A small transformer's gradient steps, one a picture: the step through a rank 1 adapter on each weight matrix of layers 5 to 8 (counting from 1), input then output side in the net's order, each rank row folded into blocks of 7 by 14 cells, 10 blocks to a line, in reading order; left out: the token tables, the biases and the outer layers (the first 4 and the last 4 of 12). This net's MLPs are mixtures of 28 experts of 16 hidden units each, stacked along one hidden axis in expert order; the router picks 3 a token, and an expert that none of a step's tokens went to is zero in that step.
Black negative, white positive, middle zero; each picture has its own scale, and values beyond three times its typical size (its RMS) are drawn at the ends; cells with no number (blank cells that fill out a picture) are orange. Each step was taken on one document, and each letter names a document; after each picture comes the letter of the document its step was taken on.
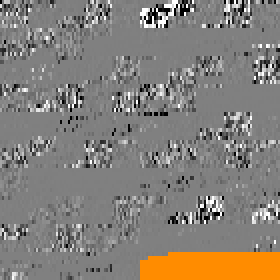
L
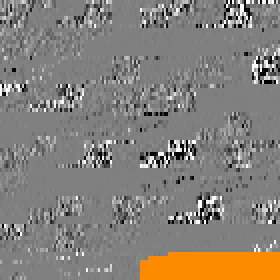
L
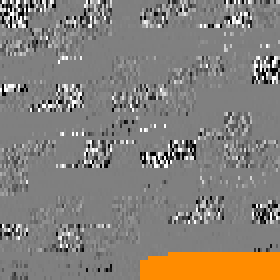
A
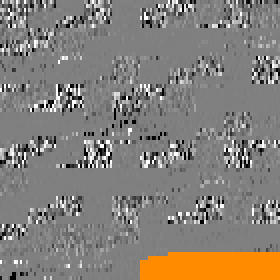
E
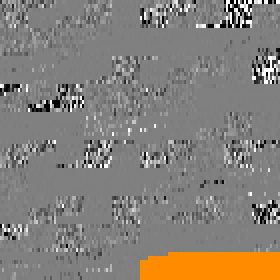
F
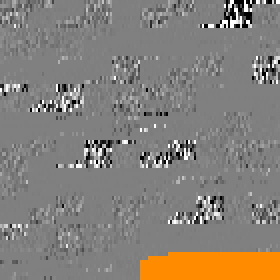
A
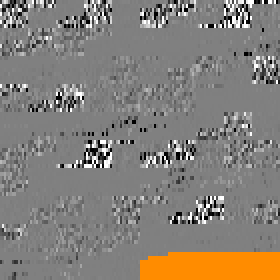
L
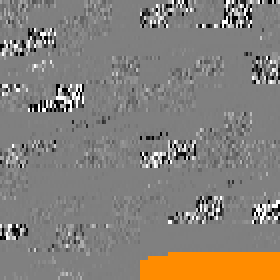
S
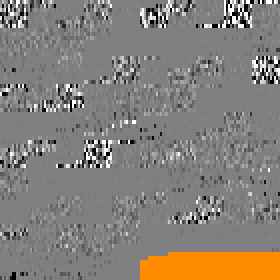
E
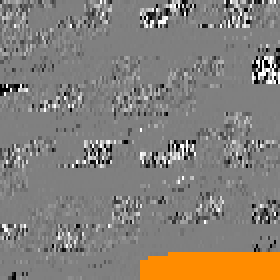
L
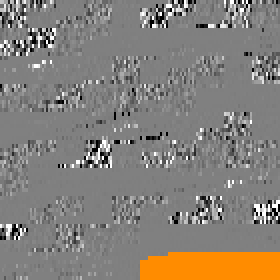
S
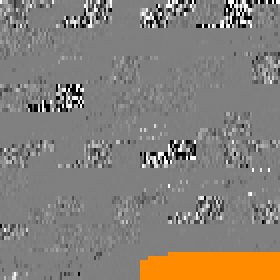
F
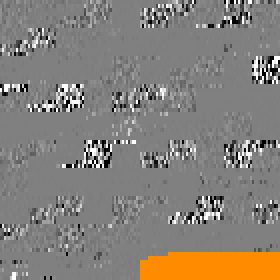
A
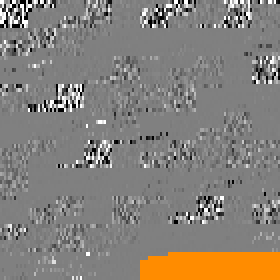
S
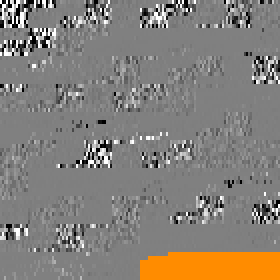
S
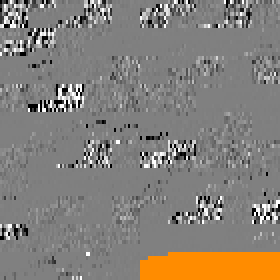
S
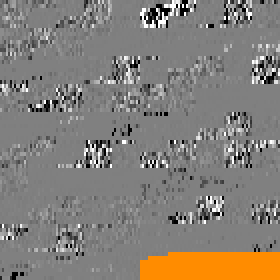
L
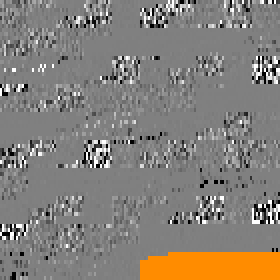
E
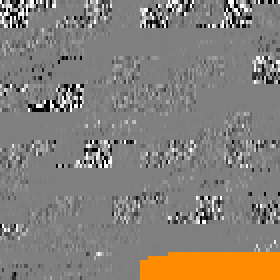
F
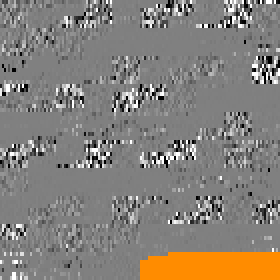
E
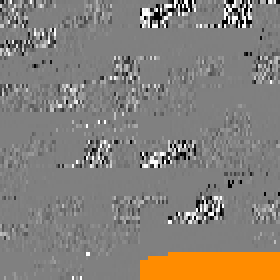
S
